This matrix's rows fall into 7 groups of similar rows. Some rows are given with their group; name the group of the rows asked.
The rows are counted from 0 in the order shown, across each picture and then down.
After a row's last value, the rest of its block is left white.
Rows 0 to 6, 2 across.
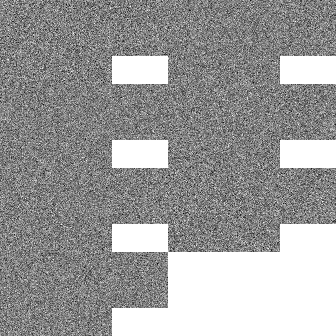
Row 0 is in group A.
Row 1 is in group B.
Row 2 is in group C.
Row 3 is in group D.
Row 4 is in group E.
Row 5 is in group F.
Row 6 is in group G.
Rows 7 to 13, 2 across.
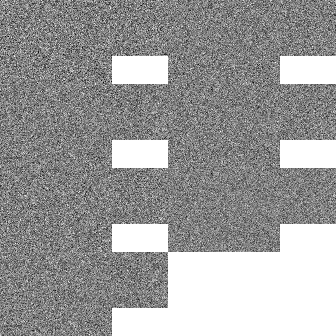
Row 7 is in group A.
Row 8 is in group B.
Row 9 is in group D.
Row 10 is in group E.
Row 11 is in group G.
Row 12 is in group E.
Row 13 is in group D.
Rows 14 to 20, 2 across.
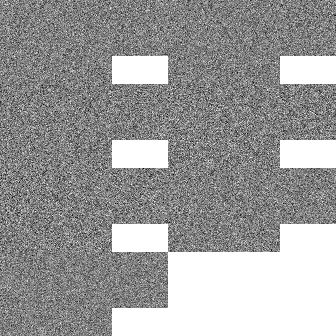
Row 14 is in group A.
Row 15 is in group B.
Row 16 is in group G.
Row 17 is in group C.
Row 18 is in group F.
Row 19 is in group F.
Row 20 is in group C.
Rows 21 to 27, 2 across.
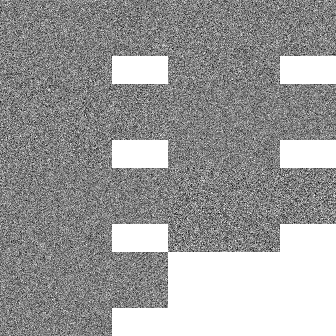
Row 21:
D
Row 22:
A
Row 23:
G
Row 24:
C
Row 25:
C
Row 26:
E
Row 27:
E
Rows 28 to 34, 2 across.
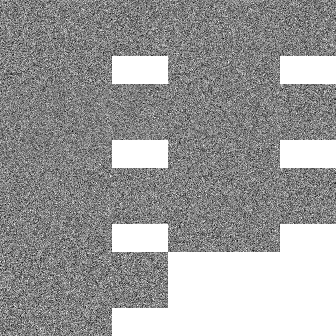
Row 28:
D
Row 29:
D
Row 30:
F
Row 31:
B
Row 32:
A
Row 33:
B
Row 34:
C
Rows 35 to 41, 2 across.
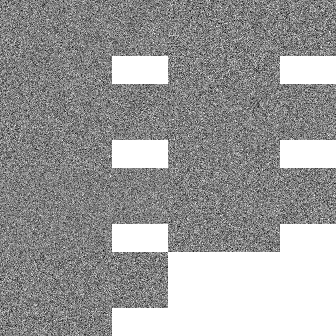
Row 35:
F
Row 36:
C
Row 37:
F
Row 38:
G
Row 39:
A
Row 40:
E
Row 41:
B
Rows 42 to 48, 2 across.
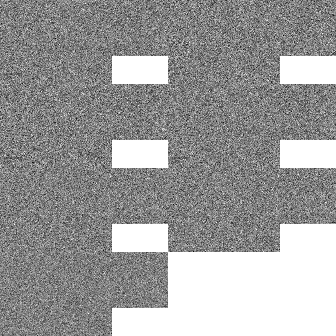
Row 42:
D
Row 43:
F
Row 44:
D
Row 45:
D
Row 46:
A
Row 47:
A
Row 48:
A
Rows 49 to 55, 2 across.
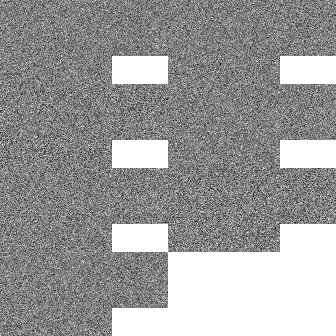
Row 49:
D
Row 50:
B
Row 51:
B
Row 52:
A
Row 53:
A
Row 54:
G
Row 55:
D
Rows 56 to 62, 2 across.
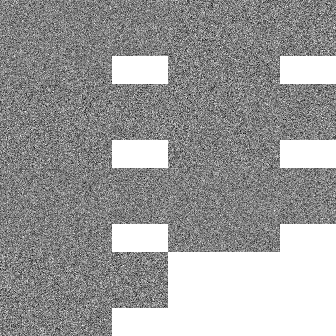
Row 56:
A
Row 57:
E
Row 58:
G
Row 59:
F
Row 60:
G
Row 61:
E
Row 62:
C
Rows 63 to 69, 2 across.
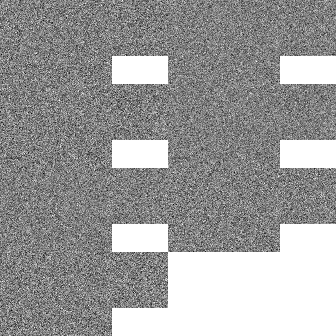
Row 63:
B
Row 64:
A
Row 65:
D
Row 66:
D
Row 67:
E
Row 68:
A
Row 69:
E
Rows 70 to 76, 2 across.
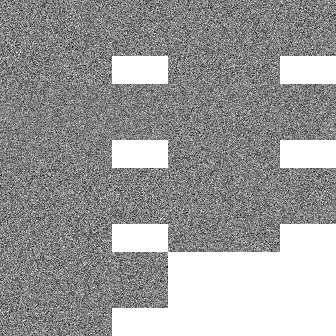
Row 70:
F
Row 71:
B
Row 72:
C
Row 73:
D
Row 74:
G
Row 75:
F
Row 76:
B
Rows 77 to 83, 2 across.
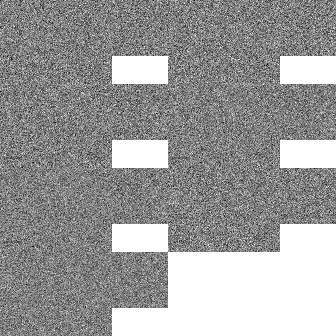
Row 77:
B
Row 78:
E
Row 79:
D
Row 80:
D
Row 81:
D
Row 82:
C
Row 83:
C
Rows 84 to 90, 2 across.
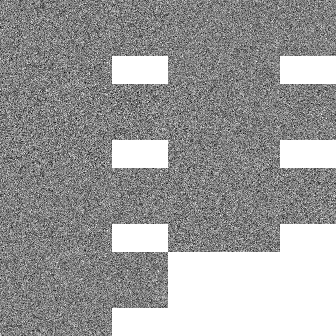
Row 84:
B
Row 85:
A
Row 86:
D
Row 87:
F
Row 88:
B
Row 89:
E
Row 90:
D
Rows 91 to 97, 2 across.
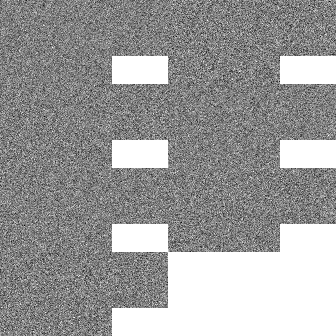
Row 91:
E
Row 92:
A
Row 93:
E
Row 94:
G
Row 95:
C
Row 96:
D
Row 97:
G
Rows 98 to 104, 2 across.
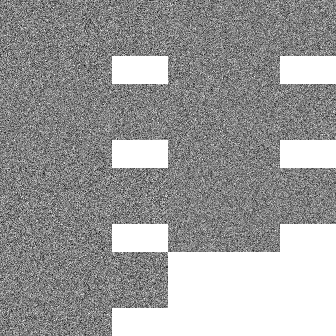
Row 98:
G
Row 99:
C
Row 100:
A
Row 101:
E
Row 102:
E
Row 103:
B
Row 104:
B
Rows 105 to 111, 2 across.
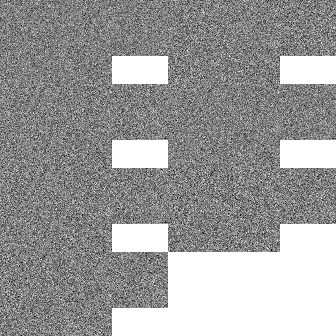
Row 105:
G
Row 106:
E
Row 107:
A
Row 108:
A
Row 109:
A
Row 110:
F
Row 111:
F
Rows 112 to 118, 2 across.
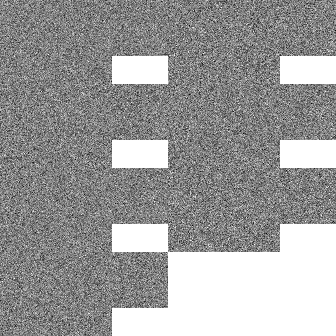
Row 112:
A
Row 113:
G
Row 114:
D
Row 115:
F
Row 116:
F
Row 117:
C
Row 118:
B
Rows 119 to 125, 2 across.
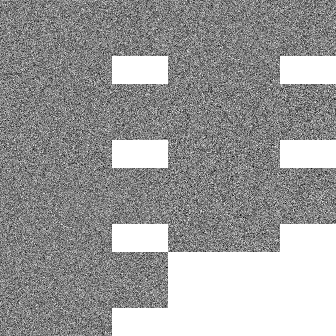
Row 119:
D
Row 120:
E
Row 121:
A
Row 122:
B
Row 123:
E
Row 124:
F
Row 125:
E
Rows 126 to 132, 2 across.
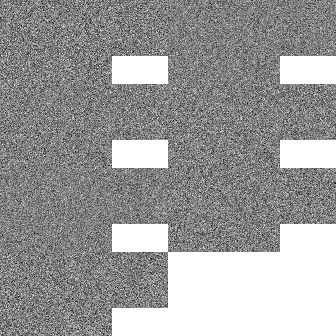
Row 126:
G
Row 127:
G
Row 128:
A
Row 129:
A
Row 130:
D
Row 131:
B
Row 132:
F
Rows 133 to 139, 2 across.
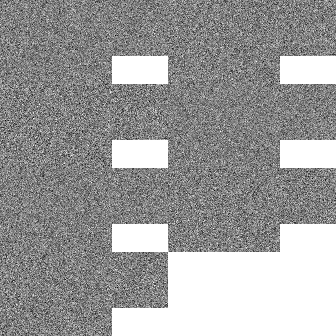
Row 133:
F
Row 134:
A
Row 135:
A
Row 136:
E
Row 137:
B
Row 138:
G
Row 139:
F
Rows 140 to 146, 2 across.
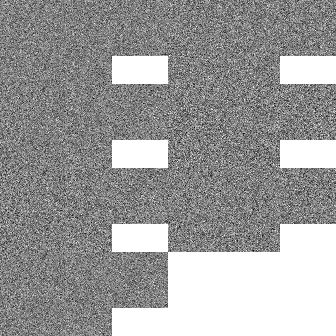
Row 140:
A
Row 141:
C
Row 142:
F
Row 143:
E
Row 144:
F
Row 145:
B
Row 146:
F
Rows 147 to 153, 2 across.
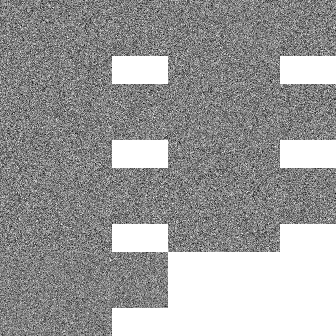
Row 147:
G
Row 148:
E
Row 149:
F
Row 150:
B
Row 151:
E
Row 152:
G
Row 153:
A
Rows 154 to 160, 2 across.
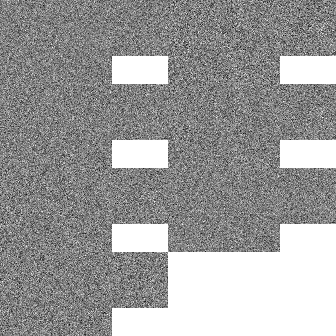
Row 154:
E
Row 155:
F
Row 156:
A
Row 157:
F
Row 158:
F
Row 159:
A
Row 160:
B
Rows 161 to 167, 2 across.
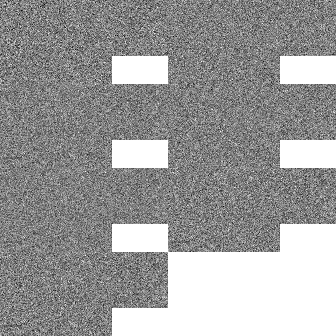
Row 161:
F
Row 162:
A
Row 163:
D
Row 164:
E
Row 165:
D
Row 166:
D
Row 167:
D
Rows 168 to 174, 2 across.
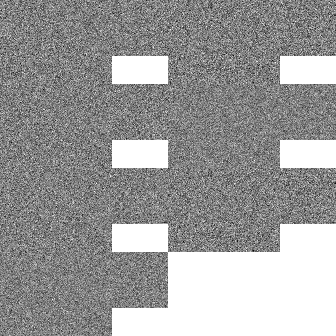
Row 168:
C
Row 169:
B
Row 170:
E
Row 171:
C
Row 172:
A
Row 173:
B
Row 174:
E
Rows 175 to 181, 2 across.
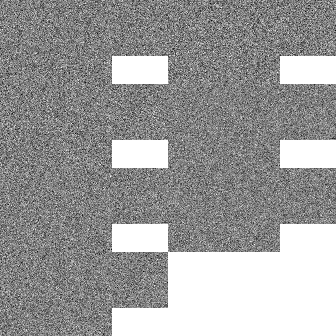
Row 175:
B
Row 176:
G
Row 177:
F
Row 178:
A
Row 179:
A
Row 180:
C
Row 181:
F
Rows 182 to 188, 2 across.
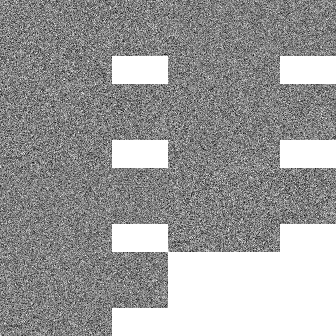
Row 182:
A
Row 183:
C
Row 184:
D
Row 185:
F
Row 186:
G
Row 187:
D
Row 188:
D
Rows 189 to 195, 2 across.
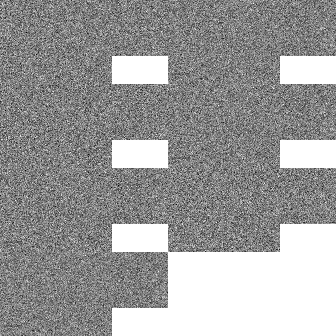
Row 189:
C
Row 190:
D
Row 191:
G
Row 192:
D
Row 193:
D
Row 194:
A
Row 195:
D
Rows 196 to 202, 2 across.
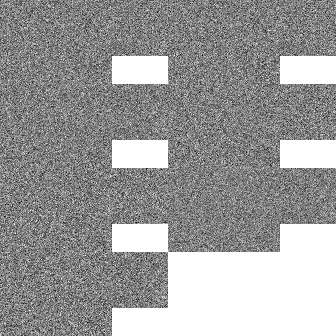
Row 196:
G
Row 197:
G
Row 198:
D
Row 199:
E
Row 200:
A
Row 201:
D
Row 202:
D
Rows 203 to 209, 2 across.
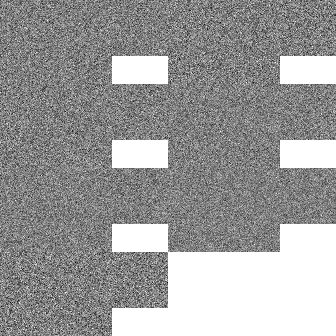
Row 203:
G
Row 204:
B
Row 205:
F
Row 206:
E
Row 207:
D
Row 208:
C
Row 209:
E
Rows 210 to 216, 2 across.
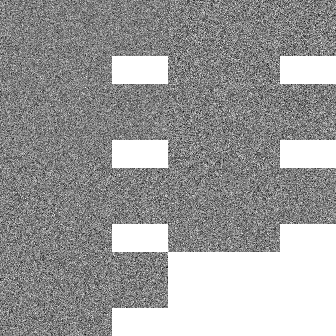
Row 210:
C
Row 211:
E
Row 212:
D
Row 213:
D
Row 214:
E
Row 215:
G
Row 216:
B
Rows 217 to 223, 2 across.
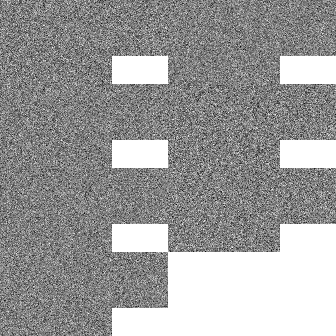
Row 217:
E
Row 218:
F
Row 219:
E
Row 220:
G
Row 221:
G
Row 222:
A
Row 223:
A
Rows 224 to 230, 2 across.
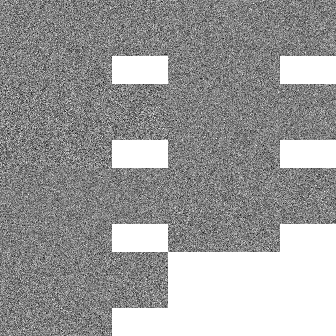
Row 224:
A
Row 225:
D
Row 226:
F
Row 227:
A
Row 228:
C
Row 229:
F
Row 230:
E
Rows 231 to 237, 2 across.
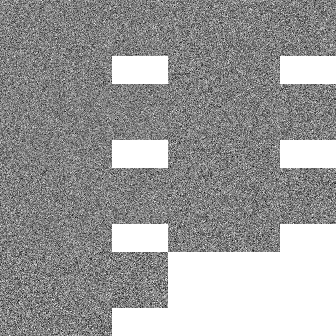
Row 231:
A
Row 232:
D
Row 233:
F
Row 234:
B
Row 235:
F
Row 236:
B
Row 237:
E
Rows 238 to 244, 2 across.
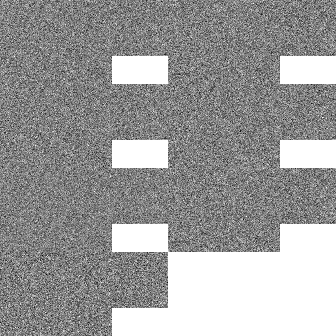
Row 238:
A
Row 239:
D
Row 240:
A
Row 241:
F
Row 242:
A
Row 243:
D
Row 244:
G
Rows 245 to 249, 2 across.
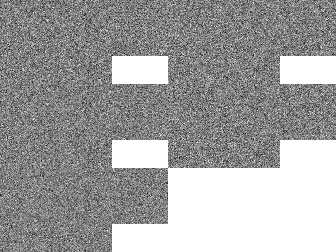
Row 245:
G
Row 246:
C
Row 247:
G
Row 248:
C
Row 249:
B
